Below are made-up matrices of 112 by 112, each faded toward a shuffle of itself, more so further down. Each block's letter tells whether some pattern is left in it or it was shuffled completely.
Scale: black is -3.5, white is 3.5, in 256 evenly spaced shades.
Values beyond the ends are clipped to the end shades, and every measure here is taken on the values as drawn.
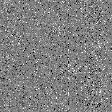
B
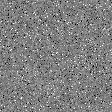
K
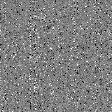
B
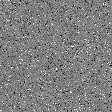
K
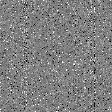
B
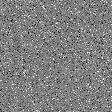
K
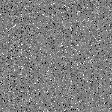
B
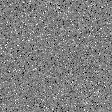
K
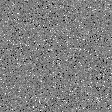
K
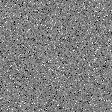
K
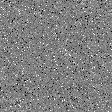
K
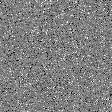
K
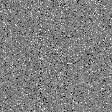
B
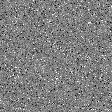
K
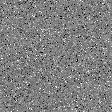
K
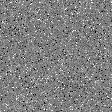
K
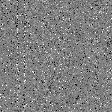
B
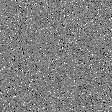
K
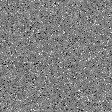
K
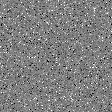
K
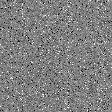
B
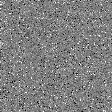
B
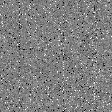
B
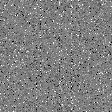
B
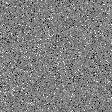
K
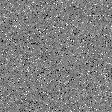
K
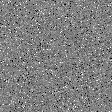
K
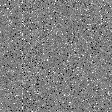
B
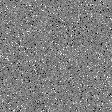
K
